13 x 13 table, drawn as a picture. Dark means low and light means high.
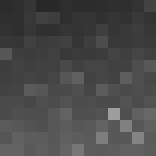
Roughest part: bottom right. Average level on the scale: 30%. Stripes: none. Ninth with the highest average: bottom right. Slope: up to the bottom.
